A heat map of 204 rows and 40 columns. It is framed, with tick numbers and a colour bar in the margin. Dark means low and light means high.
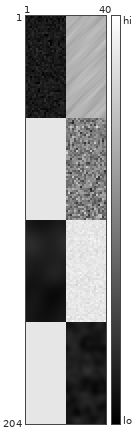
It is made of 4 by 2 panels. Panel 1,1: very low, fine-grained, faint in contrast. Panel 1,2: high, slanting up to the right, faint in contrast. Panel 2,1: very high, flat. Panel 2,2: middling, fine-grained, strong in contrast. Panel 3,1: very low, smooth, faint in contrast. Panel 3,2: very high, fine-grained, faint in contrast. Panel 4,1: very high, flat. Panel 4,2: very low, blotchy, faint in contrast.
